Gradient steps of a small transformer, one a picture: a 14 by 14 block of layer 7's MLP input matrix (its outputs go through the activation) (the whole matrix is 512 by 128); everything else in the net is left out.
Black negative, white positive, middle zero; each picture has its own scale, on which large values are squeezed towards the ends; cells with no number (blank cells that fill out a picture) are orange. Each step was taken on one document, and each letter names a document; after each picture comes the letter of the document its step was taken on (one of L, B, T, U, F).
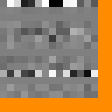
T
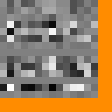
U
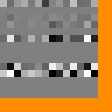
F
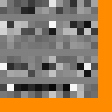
U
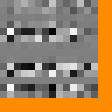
U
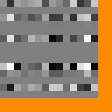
F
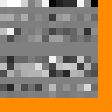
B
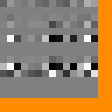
F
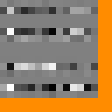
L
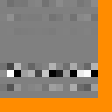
F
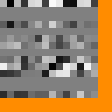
T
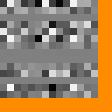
T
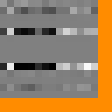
L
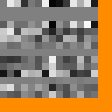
T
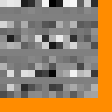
T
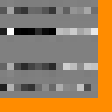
L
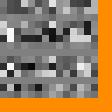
U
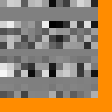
T
